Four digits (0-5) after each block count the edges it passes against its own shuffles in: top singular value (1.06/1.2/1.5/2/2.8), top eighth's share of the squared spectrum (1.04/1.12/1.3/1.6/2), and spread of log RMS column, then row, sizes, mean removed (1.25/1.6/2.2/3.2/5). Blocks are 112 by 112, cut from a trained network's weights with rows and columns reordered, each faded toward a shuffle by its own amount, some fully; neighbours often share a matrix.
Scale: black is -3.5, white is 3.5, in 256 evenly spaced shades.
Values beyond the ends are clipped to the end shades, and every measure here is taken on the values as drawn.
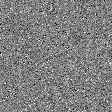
0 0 0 0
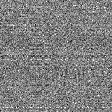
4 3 0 2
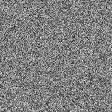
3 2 0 0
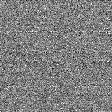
3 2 0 1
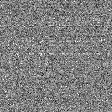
3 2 0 1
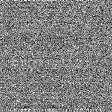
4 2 0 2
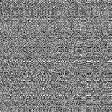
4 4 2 3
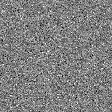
3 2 0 1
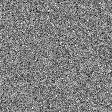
1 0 0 0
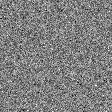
0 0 0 0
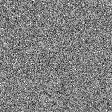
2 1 0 0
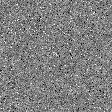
0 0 0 0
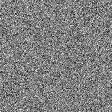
2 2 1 0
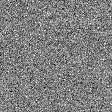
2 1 0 0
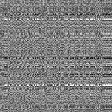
5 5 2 4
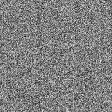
3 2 0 0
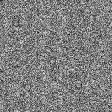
3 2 0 0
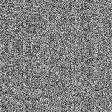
3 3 0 0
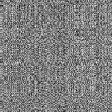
4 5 2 2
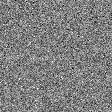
0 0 0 0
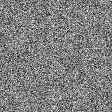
1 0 0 0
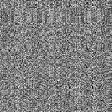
4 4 1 2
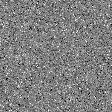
1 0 0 0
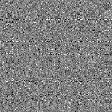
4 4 2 3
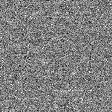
3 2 0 1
